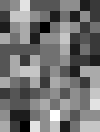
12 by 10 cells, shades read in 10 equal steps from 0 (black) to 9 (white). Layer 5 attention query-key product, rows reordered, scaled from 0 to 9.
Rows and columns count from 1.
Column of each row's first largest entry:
3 2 3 7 7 2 3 1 10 10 6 4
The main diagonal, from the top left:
4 7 6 1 4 4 3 4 4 8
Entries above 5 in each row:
1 2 2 3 1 2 5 4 1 3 1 5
